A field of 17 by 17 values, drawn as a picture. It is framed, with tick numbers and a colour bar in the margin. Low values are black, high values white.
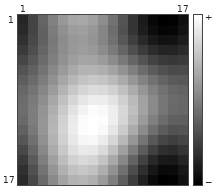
There are no lone odd cells. On average the colour sits 50% of the way up the scale. The ninth with the lowest average is the top right. The ninth with the highest average is the centre.
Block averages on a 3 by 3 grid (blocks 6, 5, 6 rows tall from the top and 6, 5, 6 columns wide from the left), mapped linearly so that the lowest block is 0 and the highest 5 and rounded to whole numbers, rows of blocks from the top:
2 3 0
3 5 2
3 4 0
